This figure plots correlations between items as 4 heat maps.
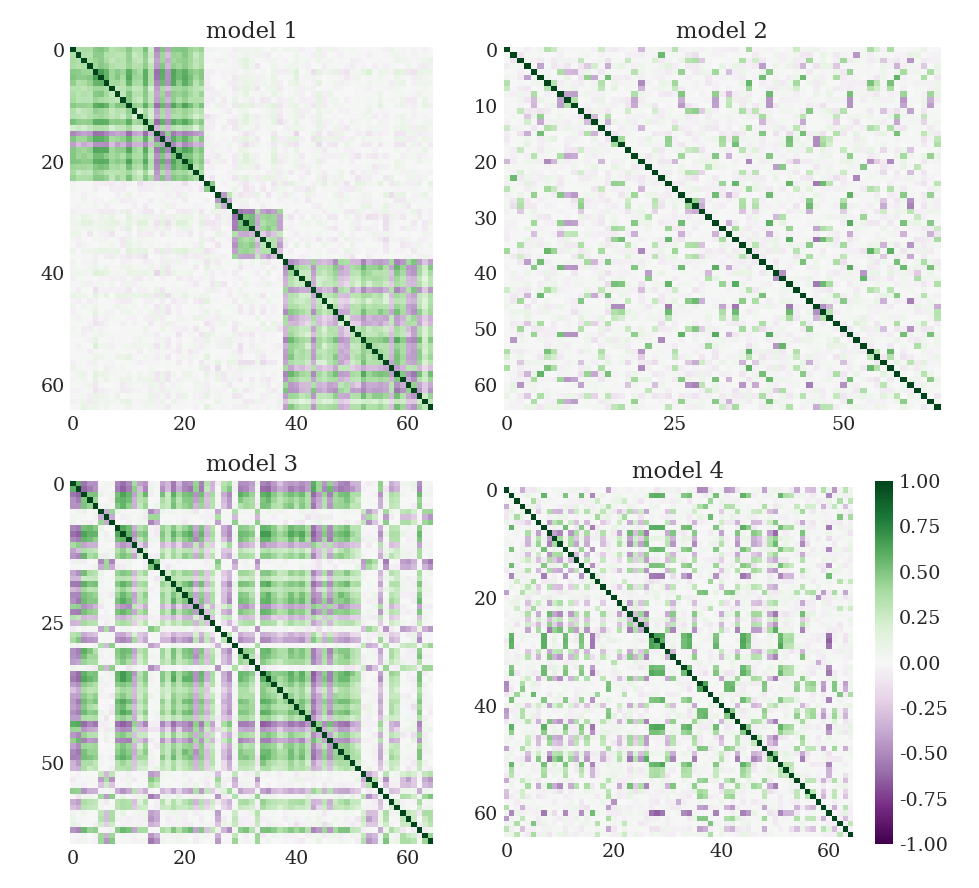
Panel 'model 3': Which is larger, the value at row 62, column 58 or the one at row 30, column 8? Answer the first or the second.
the second
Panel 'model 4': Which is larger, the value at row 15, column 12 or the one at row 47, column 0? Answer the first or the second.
the second
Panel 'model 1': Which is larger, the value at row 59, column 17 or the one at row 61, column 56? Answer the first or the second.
the first
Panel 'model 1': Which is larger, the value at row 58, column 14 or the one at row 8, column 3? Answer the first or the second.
the second
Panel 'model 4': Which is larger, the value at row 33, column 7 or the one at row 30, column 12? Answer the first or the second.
the first
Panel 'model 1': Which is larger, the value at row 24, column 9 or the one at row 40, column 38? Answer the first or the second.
the first
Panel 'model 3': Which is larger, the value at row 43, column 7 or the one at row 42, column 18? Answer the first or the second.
the second
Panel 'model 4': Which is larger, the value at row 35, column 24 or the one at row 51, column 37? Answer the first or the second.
the second
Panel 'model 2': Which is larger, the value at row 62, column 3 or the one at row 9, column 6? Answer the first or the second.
the second
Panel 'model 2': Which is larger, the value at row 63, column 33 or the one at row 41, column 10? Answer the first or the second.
the second
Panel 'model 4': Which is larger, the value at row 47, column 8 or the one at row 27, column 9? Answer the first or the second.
the first
